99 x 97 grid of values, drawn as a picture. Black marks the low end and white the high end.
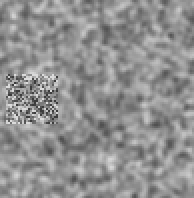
No single row or column stands out from its neighbours. An odd patch, rougher than its surroundings, sits in the middle left. No overall slope runs across the table. Values change most from cell to cell in the middle left. There are no regular stripes. The field is mottled with small blotches.
